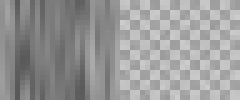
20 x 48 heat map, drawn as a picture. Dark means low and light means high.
The table splits into one row of 2 panels. Panel 1,1: middling, streaked downward. Panel 1,2: high, checkered.
